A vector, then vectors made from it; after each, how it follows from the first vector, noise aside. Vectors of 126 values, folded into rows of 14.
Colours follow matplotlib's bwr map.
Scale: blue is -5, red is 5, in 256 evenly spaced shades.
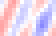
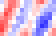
scaled up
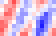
scaled up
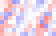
sign-scrambled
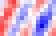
scaled up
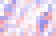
sign-scrambled
